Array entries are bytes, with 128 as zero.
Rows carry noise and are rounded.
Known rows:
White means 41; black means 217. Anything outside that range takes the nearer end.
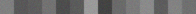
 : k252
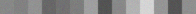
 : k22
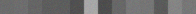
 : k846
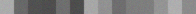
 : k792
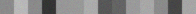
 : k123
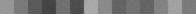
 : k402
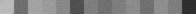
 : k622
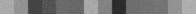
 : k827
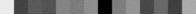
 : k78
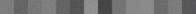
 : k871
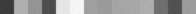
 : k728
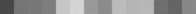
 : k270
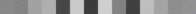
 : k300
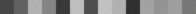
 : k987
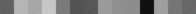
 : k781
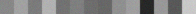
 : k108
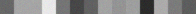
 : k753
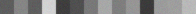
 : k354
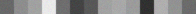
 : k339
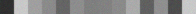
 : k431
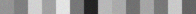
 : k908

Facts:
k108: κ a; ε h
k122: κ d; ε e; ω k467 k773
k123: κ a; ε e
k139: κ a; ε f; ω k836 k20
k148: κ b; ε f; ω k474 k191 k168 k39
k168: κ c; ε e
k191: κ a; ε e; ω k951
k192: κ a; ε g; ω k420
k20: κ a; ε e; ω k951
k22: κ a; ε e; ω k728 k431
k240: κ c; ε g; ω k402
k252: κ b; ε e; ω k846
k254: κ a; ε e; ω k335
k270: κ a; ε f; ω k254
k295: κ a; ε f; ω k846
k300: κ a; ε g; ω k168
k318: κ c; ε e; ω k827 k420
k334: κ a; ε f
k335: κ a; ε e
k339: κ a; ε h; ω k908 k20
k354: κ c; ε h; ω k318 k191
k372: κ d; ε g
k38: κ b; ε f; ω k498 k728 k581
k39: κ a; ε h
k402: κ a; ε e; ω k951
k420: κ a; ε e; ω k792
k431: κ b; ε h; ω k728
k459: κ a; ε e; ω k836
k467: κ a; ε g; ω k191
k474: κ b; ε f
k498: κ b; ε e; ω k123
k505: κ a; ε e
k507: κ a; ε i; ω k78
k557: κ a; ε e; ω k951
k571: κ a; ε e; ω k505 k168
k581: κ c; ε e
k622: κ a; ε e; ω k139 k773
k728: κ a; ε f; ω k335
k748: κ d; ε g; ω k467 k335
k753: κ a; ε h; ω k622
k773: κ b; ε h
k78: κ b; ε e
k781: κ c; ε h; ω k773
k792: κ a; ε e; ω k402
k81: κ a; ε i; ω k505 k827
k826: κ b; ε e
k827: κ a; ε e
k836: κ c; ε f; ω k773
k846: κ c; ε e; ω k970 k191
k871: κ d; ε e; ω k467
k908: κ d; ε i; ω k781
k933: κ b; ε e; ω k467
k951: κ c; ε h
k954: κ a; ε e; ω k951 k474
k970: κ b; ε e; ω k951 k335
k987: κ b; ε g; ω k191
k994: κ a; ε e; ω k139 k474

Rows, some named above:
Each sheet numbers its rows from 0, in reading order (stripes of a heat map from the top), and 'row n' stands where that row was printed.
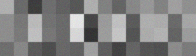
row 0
k318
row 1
k372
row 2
k372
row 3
k191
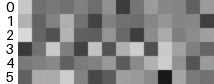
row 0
k826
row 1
k994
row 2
k571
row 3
k748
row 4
k22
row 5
k781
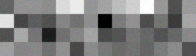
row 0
k38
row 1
k78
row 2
k335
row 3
k20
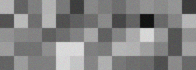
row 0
k994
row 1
k39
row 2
k22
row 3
k334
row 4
k474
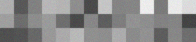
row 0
k81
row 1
k122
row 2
k295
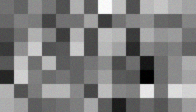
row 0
k192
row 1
k254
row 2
k987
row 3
k467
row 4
k39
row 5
k951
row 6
k81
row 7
k168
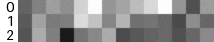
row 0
k38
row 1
k474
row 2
k335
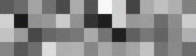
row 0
k240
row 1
k507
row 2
k505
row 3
k148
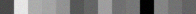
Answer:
k773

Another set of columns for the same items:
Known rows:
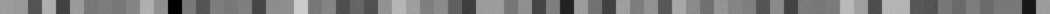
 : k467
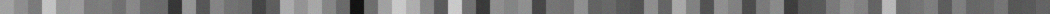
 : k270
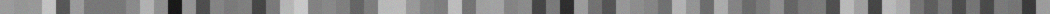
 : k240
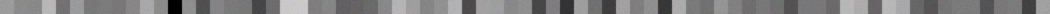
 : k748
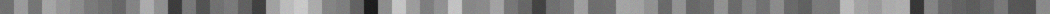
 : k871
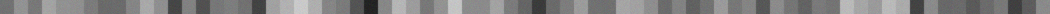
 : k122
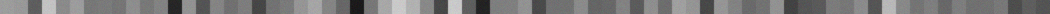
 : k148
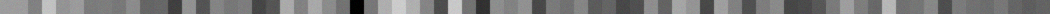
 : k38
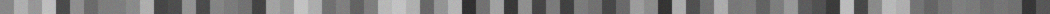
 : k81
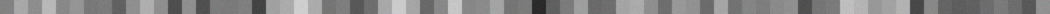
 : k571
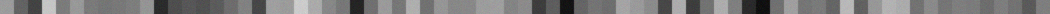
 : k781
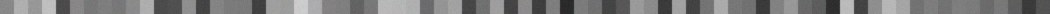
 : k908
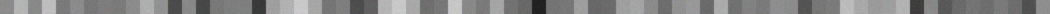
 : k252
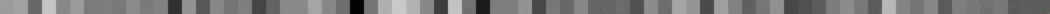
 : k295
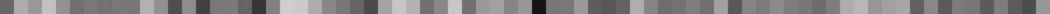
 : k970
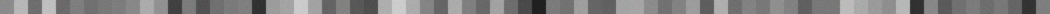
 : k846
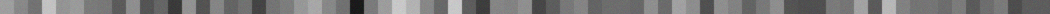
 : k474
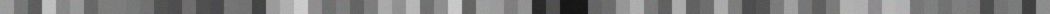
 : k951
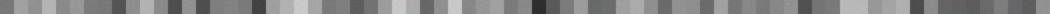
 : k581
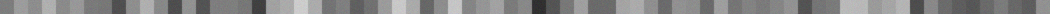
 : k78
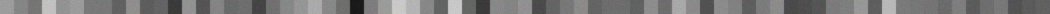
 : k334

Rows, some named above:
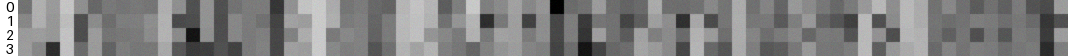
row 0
k20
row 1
k507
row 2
k192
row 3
k354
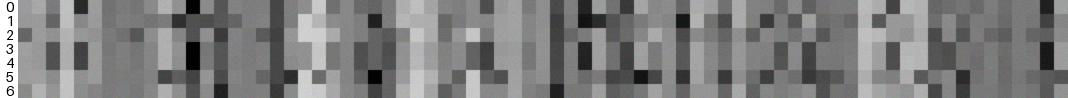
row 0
k987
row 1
k431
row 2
k335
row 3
k467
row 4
k467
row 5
k728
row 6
k22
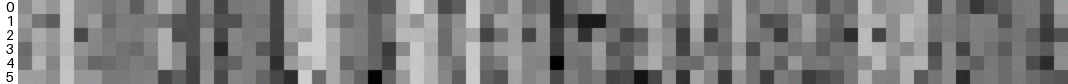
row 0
k318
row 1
k951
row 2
k908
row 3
k254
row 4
k191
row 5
k728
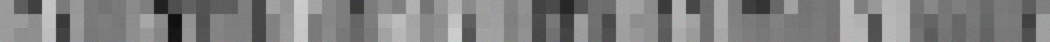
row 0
k773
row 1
k300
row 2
k372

